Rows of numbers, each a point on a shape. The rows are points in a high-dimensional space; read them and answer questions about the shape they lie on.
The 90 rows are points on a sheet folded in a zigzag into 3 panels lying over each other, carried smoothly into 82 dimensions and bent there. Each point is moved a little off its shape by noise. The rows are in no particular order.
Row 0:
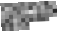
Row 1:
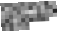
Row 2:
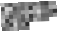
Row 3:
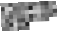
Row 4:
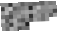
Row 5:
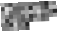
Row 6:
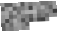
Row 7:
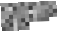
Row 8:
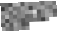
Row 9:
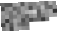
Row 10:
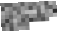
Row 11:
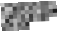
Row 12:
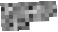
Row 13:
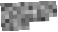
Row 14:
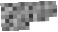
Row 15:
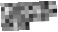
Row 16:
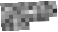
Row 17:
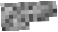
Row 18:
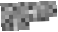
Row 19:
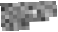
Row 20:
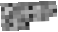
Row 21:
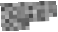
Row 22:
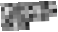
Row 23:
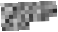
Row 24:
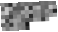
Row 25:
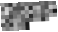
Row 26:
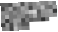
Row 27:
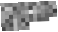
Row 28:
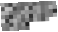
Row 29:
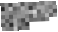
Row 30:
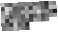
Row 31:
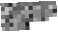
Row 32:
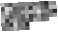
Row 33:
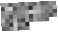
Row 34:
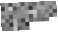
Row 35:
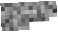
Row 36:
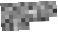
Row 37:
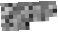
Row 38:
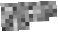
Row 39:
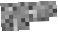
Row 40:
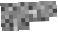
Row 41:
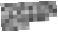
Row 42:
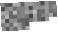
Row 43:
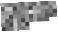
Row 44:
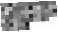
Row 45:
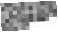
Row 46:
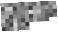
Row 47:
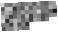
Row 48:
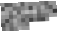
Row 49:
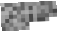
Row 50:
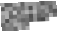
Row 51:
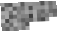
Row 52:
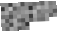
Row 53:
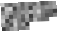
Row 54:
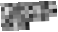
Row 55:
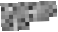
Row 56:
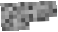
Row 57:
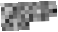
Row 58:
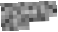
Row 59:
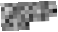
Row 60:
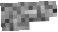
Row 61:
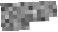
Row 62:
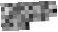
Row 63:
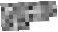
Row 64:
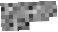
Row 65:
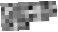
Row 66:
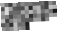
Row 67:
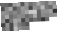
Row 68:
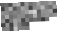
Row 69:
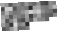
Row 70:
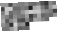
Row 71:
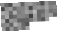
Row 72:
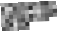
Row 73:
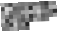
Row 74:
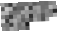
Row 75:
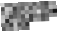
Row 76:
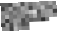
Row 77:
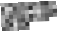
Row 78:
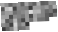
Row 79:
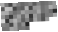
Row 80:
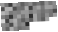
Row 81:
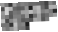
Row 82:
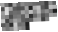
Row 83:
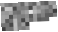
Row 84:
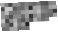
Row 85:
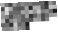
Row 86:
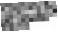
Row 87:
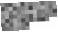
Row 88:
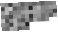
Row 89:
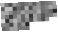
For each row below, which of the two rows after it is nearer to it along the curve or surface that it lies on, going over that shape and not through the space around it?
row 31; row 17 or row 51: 51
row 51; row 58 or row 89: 89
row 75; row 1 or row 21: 21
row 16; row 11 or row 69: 69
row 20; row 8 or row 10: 8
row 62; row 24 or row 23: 24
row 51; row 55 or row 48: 48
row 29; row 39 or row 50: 39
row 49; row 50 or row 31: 50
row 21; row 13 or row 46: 13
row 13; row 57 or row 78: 78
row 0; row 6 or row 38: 38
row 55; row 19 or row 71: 19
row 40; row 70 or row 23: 70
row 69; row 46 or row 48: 46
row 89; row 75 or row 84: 75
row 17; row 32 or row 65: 32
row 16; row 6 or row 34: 34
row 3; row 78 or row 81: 78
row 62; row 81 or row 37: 37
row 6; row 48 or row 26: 48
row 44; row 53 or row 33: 53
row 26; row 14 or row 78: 78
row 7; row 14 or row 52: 52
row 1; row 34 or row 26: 26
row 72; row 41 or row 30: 30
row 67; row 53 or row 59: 53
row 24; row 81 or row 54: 54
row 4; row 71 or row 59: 59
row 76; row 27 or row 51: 27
